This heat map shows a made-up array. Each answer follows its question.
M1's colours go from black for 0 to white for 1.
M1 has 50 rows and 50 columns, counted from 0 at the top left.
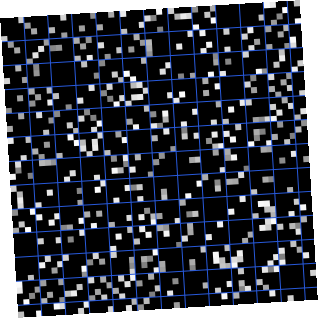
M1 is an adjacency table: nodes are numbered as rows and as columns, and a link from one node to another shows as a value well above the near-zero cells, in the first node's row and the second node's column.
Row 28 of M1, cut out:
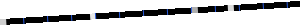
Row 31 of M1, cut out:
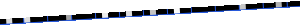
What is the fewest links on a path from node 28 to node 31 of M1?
4
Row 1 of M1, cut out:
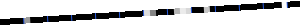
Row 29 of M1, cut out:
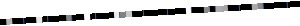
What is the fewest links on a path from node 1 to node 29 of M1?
1
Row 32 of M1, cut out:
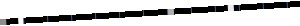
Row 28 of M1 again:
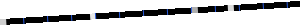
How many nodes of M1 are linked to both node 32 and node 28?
2
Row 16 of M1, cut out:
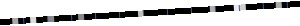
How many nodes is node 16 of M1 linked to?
9
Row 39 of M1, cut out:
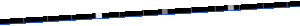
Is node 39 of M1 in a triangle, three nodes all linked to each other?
no
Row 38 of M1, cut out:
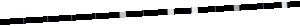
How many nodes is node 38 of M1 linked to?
5
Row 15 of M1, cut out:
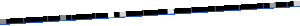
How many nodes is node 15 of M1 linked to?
7
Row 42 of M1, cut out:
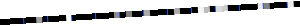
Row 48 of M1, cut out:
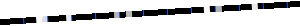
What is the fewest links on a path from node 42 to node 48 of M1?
1
